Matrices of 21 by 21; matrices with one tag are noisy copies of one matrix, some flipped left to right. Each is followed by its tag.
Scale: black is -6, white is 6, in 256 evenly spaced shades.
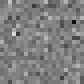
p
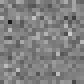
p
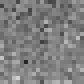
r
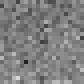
r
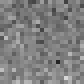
r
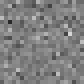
p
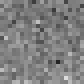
r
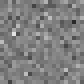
p
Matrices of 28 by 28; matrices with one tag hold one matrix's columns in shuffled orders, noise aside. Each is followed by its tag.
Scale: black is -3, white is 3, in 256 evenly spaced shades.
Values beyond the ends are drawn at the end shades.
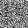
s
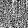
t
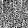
t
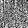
t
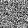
s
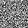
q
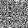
s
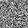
q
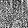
t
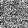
s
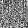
t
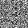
s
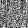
t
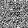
s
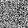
s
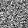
q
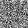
s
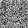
s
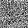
s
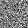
q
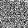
s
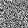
q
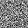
q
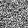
q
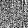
t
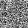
s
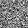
q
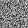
q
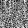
t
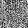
t
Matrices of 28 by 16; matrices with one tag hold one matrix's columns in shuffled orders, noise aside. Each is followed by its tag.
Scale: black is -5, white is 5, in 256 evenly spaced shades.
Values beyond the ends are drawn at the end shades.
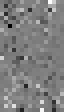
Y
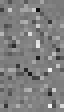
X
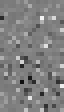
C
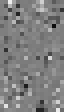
Y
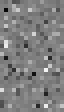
X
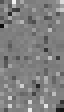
Y
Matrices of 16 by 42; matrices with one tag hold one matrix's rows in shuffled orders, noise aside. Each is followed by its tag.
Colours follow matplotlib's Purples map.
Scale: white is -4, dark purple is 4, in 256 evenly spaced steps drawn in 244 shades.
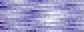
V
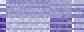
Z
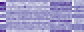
Z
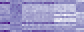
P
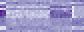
Z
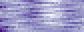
V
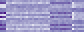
Z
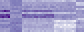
P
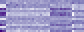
Z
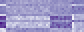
Z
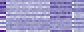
Z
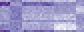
P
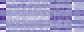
Z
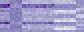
P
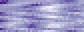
V
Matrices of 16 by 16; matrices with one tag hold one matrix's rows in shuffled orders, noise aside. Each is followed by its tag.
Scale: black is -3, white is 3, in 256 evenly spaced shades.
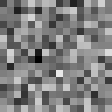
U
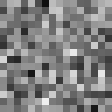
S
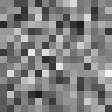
U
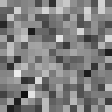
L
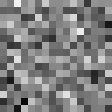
L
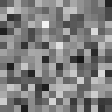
S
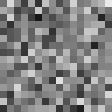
U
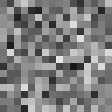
U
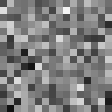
L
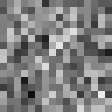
S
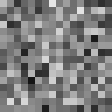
S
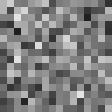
L
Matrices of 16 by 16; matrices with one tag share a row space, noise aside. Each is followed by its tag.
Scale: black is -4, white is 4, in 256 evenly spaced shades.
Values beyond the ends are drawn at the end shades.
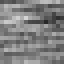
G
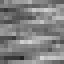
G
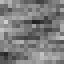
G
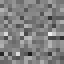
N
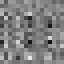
N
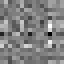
N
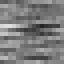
G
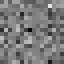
N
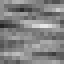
G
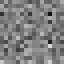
N
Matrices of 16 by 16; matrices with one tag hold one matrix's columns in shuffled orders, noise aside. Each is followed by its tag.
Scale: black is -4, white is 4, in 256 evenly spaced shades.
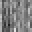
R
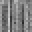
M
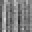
M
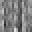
R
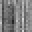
M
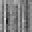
M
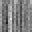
M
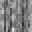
R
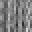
R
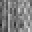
R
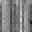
M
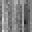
M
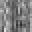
R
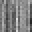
M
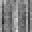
M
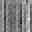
M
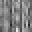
R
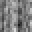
R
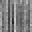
M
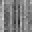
M
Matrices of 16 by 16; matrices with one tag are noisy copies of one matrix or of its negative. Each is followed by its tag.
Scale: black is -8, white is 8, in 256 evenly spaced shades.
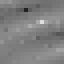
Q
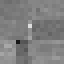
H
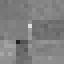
H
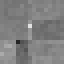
H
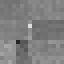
H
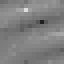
Q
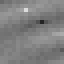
Q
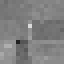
H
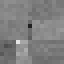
H
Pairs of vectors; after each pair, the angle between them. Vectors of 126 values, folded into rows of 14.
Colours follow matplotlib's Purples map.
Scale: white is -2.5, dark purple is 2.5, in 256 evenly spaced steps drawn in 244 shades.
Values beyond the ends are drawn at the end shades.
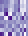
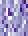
partly opposed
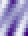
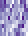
partly opposed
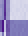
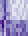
nearly parallel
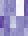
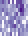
partly opposed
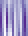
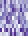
orthogonal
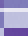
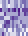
partly opposed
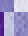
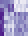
nearly parallel
